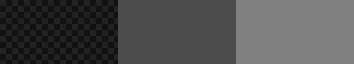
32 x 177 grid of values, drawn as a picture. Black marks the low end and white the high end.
It is made of 1 by 3 panels. Panel 1,1: very low, checkered, faint in contrast. Panel 1,2: low, flat. Panel 1,3: middling, flat.
